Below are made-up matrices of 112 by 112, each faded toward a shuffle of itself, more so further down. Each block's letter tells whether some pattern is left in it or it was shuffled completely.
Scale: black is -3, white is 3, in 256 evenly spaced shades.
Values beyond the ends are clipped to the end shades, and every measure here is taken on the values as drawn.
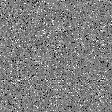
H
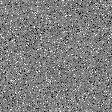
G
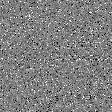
H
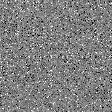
H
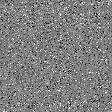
H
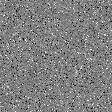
G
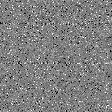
H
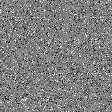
H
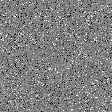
H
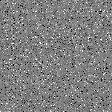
H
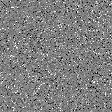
H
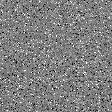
H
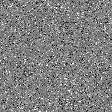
H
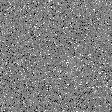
G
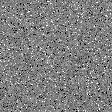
G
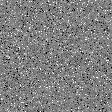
G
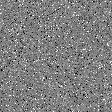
G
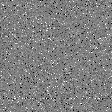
H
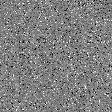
H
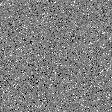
H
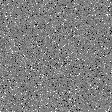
G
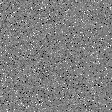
G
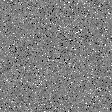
G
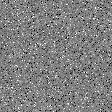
G
